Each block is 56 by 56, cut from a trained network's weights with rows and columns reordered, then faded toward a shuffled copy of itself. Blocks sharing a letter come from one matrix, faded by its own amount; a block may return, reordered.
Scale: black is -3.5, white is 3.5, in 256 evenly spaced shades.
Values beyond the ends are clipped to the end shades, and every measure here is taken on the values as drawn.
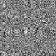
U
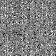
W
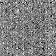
W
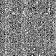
W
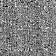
W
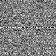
U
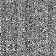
W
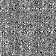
W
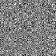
U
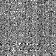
W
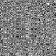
U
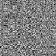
U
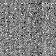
W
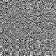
U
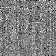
W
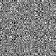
U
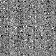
W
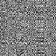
U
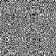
U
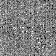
W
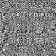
U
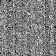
W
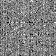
W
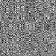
U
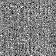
W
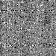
W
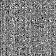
W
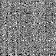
W
